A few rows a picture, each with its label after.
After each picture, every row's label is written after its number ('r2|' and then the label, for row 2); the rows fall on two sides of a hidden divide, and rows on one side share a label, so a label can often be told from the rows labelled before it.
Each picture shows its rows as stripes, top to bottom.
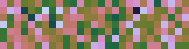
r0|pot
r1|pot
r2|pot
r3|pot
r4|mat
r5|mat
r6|pot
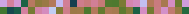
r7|pot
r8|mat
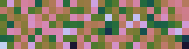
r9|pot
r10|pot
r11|mat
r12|pot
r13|pot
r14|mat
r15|mat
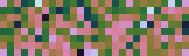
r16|pot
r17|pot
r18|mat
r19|mat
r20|mat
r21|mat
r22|mat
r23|pot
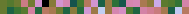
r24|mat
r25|mat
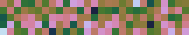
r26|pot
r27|mat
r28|mat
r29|mat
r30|pot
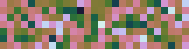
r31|pot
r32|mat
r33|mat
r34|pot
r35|mat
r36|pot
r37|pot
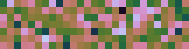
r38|mat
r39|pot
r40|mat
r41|mat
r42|mat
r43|pot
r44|pot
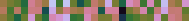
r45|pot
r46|mat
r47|mat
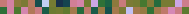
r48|pot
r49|mat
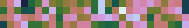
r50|pot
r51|mat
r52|pot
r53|mat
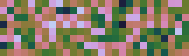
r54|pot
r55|pot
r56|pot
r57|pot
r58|pot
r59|pot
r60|mat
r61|mat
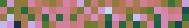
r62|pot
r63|mat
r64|mat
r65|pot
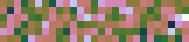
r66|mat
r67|mat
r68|pot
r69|pot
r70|pot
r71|pot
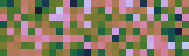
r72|mat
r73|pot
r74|pot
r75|mat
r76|mat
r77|pot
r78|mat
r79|mat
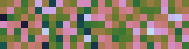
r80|mat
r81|pot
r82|mat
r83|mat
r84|pot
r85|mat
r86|mat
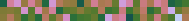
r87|mat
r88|mat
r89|mat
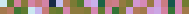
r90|pot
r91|pot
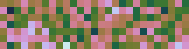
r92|mat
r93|mat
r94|mat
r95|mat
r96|pot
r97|pot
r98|pot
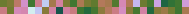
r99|pot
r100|mat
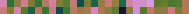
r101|pot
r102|pot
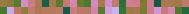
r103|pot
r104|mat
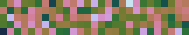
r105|pot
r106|pot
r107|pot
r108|pot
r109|mat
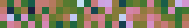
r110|pot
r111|mat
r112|pot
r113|pot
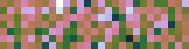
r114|pot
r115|pot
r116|pot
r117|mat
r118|pot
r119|pot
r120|mat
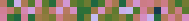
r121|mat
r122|pot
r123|pot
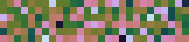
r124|mat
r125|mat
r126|pot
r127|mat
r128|mat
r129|pot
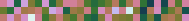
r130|pot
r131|mat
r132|pot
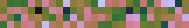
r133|mat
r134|pot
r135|pot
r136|pot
